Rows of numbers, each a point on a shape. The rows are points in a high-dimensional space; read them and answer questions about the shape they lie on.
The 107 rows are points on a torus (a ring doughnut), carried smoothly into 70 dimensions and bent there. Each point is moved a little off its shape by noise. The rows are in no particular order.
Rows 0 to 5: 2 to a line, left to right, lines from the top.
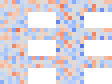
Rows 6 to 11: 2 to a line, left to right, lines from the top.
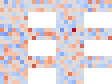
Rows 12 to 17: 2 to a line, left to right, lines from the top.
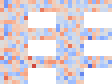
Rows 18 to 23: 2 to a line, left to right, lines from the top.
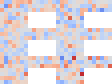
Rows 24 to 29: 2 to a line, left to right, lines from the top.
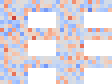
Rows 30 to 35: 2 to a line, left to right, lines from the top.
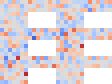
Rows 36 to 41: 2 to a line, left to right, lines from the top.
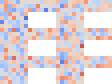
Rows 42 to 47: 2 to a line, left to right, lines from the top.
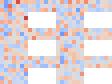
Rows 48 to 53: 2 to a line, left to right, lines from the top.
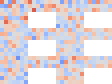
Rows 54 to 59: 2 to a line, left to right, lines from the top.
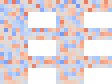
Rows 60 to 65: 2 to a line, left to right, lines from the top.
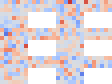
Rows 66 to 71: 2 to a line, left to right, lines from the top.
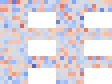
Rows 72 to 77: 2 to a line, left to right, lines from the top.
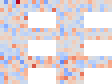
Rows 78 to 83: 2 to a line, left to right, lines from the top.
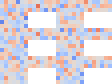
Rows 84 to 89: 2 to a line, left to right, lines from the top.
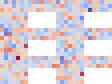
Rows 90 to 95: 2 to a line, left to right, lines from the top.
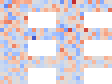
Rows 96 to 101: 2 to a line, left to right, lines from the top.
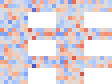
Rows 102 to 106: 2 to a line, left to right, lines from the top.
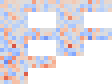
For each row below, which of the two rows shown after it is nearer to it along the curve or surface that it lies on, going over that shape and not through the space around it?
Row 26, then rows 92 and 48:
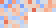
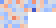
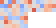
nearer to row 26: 48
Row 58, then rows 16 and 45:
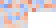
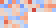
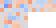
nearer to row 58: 45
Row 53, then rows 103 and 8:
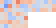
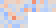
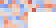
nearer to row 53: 8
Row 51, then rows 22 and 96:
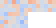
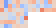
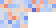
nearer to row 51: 96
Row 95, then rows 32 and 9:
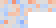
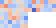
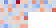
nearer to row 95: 32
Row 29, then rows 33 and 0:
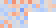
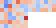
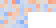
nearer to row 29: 0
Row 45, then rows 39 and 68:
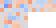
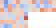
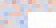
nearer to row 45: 39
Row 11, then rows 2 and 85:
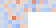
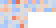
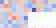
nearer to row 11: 2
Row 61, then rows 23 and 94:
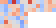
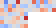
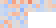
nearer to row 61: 94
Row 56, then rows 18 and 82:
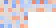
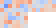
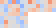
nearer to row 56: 18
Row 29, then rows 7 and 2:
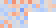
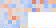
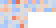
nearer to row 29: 7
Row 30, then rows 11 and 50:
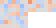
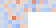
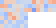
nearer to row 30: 50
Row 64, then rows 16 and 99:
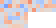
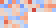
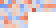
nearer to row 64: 99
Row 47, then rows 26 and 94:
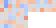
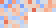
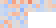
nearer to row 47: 26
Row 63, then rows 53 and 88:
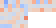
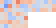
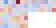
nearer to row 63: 53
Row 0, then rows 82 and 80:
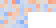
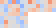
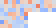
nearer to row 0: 82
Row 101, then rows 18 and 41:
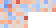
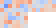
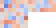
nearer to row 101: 18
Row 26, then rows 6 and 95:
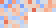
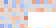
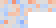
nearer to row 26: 95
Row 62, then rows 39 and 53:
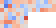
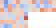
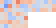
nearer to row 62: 39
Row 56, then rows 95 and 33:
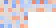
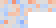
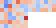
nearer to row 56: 33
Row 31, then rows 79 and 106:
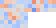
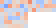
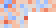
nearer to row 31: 79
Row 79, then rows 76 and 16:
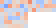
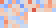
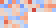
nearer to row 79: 76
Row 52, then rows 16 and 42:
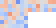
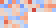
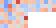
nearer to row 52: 16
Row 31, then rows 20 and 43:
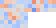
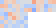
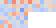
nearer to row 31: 20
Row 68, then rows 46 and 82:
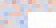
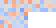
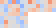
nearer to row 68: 82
